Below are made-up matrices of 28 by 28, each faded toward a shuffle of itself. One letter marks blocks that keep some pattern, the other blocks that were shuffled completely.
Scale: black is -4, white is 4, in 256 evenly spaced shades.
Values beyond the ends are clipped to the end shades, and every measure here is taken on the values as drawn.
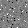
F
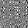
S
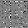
S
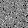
F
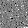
F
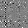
S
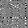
S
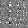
S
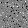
F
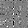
S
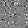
S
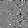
S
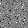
F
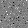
F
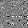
S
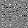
S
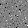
F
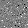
F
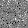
F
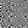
S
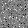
F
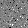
F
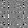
S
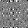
S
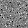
F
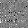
S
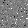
F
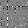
S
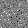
F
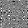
S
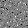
F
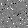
F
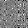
S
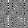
S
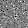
F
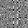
S
